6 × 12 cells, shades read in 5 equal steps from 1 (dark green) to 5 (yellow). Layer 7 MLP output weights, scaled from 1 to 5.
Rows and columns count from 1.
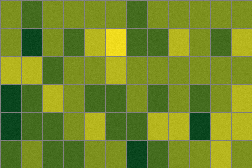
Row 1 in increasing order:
2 2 3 3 3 3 3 3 3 3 3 3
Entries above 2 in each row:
10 7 11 6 6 7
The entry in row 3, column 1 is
4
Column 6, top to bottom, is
3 5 4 2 2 3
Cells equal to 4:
14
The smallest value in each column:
1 1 2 2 2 2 1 2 3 1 2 3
